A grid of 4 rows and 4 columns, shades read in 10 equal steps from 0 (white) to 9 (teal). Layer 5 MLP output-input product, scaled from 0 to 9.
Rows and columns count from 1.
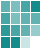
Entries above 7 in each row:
1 0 1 2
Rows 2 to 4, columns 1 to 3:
7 5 6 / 8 7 6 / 9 9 2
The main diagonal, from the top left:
6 5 6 0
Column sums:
30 26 21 19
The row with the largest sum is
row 1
